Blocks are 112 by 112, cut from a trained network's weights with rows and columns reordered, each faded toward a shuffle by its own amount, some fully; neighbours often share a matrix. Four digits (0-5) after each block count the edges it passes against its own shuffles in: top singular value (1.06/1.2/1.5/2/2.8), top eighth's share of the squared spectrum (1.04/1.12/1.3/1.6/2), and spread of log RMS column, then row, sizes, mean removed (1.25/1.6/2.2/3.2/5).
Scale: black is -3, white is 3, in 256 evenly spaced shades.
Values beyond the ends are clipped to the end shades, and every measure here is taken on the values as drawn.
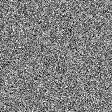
0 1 0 0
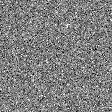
0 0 0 0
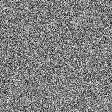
3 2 0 0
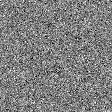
1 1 0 0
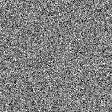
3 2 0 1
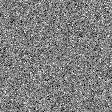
0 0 0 0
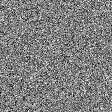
0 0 0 0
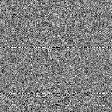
4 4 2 3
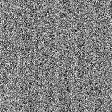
2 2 0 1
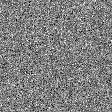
0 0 0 0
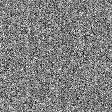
1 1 0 0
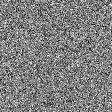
2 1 0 0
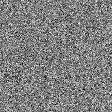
2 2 0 1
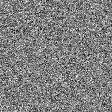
2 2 0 0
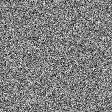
1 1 0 0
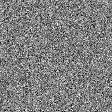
2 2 0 1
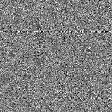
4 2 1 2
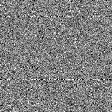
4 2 0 2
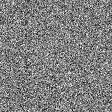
1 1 0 0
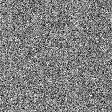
2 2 0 0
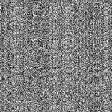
4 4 0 2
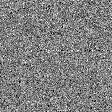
2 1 0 1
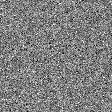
1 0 0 0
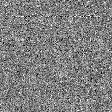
3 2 0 1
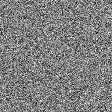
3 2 0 0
